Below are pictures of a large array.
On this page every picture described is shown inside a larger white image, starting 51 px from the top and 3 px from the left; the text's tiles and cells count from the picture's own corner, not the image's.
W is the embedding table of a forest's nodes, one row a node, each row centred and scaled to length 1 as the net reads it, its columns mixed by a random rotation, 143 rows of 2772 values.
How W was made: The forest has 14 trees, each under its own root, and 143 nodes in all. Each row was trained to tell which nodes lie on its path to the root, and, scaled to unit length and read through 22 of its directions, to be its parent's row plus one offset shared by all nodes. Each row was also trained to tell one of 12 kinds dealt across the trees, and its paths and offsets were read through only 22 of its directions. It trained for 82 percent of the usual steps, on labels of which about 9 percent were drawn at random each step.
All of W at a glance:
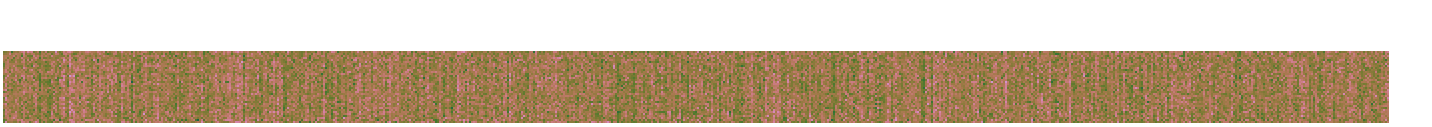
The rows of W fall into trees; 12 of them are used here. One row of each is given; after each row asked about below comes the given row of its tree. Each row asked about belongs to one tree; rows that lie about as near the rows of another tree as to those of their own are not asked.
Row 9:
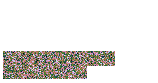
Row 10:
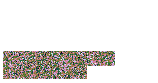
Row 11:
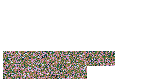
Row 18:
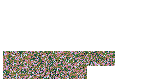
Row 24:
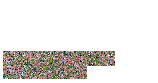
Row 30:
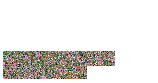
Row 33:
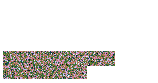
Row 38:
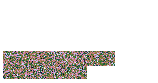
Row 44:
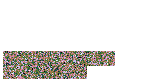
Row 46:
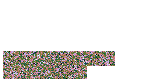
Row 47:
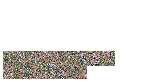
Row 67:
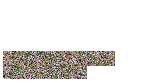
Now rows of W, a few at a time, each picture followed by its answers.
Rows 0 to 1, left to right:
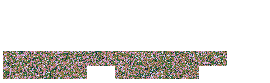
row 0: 33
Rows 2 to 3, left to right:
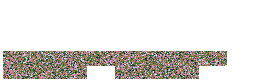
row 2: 18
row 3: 10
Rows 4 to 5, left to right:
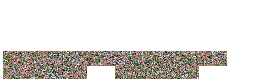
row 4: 18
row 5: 9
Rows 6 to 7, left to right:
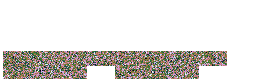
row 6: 30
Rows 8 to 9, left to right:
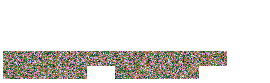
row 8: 30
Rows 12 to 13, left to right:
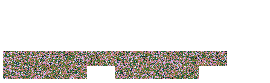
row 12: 67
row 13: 10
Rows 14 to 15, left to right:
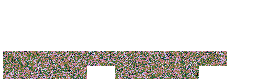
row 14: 18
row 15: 46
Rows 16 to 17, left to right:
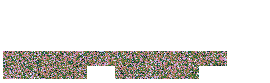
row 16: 46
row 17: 30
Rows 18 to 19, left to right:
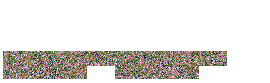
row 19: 30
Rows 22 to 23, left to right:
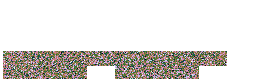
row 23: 18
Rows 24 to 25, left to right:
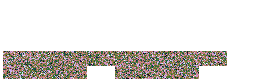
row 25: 10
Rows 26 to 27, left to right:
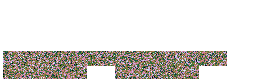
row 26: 67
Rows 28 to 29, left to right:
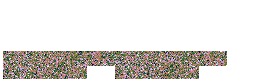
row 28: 44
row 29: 44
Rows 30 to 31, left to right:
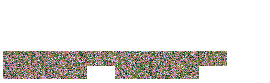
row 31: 11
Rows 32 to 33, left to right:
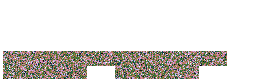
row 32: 44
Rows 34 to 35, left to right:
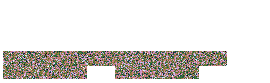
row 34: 30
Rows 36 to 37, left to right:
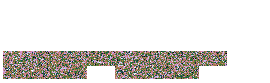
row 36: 11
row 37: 10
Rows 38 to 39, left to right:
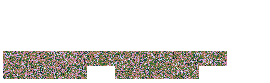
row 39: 10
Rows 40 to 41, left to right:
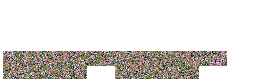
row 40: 46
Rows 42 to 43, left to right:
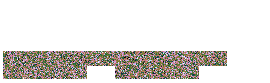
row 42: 9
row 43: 30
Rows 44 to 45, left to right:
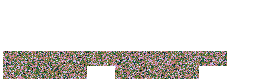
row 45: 33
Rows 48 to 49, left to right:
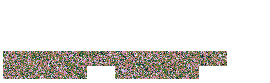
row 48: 30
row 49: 24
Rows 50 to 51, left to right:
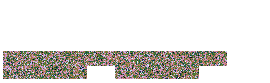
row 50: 44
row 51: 24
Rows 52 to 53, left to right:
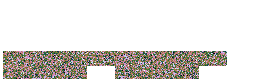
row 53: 10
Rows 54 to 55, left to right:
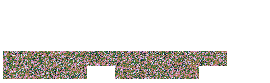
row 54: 18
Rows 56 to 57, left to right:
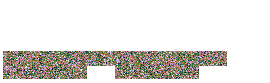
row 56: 44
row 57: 33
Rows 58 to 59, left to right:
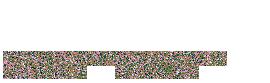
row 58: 24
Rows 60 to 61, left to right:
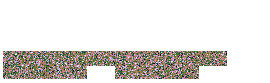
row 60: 67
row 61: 24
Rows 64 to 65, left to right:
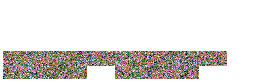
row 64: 44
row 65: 47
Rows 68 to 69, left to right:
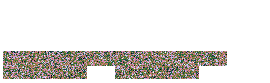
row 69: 44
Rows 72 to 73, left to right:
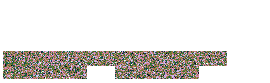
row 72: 67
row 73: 10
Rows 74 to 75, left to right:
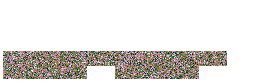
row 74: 11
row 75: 10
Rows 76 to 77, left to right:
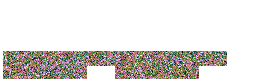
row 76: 33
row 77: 24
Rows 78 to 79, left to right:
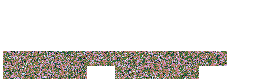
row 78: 10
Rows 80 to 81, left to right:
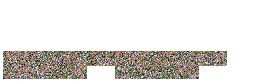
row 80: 46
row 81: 47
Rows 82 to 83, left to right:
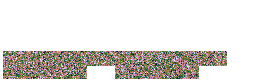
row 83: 44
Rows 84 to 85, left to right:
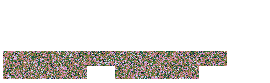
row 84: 18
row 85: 30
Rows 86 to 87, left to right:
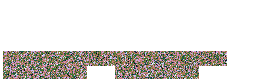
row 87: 9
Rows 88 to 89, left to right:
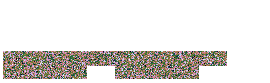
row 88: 9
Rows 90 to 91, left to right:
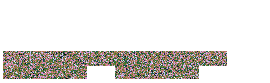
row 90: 10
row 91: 67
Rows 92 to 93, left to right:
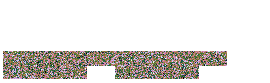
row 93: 44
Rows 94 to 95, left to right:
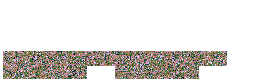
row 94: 47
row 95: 44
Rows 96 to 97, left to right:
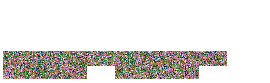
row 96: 47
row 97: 18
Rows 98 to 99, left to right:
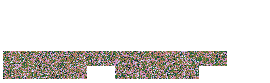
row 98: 11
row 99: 18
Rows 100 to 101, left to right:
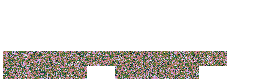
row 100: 18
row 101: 30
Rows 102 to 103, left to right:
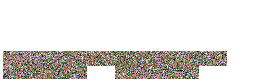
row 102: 44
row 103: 18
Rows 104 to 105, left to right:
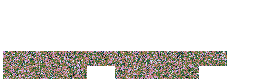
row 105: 67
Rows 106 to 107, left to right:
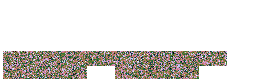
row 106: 11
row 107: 47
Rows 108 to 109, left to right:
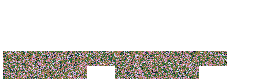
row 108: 9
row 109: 24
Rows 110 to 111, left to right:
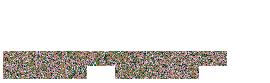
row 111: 30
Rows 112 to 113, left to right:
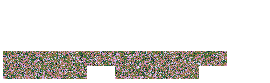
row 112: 30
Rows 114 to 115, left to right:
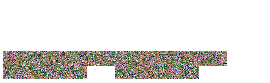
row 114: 18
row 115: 67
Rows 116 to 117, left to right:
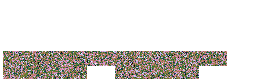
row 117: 46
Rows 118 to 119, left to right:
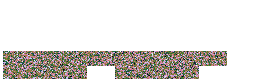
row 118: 24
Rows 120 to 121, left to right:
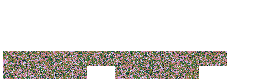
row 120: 18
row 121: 24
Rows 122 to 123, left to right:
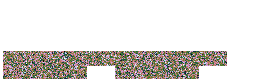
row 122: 44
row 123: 24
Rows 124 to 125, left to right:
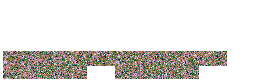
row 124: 24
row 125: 10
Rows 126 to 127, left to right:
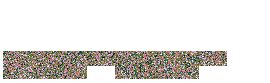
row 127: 9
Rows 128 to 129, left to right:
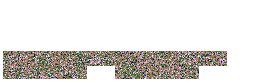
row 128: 10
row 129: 30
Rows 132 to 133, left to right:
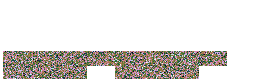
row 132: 46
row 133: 18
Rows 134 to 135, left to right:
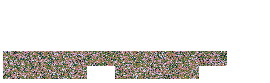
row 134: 11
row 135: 11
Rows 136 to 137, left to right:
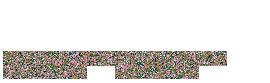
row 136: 24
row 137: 10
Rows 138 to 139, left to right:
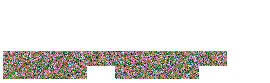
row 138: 11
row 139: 67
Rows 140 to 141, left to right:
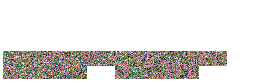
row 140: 24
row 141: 47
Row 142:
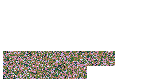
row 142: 44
